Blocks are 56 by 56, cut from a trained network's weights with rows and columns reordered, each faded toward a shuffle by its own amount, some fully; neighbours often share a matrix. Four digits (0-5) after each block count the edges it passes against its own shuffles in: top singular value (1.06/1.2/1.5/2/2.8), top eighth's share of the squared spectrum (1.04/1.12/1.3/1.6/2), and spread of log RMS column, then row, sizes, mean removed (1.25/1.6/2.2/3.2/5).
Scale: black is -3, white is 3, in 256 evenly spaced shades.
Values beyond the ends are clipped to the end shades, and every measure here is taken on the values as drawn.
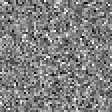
2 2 0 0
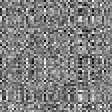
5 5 3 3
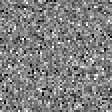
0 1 0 0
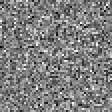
0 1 0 0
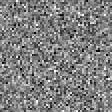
0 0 0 0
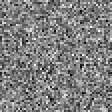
0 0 0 0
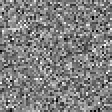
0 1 0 0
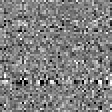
4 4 2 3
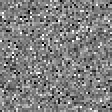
0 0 0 0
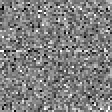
3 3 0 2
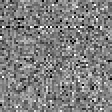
3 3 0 2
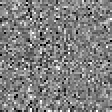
3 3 2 1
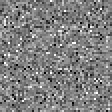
1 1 0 1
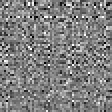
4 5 2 3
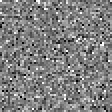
0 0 0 0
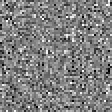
3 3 1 1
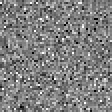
1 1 0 0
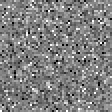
0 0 0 0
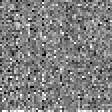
2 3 2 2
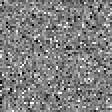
0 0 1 0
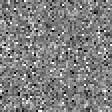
1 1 1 0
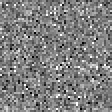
1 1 0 0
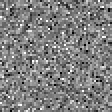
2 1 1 0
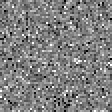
0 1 0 0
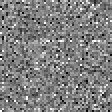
2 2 1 0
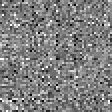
3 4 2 2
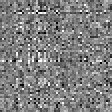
4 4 3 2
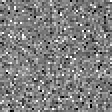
0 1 0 0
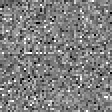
1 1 0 0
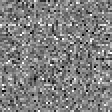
2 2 0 1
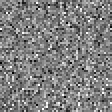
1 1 0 0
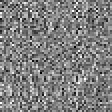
4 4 2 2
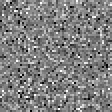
1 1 0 0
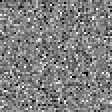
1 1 0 0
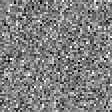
0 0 0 0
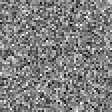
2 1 0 0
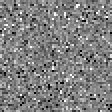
0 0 0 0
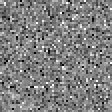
1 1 0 0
